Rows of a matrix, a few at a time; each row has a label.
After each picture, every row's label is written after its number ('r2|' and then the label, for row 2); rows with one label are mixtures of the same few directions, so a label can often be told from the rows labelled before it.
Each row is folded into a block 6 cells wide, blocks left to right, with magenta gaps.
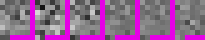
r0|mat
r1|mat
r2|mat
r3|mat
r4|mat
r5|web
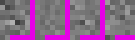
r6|web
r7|web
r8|web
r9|mat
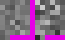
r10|web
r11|mat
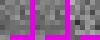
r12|mat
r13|mat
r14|web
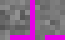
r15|mat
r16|web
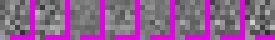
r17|web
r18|mat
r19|mat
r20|mat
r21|web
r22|web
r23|web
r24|web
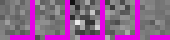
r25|web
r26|mat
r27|web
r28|mat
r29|web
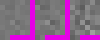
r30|web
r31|web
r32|web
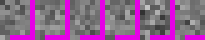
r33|mat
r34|mat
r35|web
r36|mat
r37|mat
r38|web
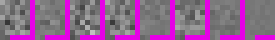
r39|web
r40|web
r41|web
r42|web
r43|mat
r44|mat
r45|mat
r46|web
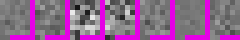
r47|web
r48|mat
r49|mat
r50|mat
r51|web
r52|web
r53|web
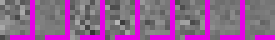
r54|mat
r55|mat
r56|web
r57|web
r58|web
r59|web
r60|mat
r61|web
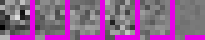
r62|mat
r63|mat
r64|mat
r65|web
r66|mat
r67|mat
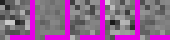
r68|web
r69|web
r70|mat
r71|web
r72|mat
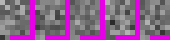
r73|mat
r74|mat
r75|web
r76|web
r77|web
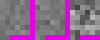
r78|web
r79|web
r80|mat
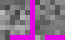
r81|mat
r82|mat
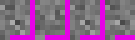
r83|web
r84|mat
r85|web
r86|web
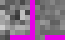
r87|mat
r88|web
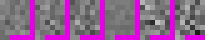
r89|web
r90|web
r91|web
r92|mat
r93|web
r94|web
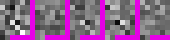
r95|web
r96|mat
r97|web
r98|web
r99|mat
